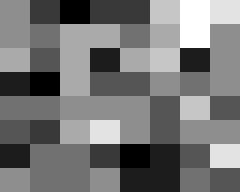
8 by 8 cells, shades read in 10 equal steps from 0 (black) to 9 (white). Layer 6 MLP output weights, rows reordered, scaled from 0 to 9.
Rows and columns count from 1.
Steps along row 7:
up same down down up up up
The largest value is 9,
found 2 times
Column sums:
30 23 37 32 26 33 42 42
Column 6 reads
7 6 7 5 3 3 1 1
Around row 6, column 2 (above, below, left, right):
4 4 3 6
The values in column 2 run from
0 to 4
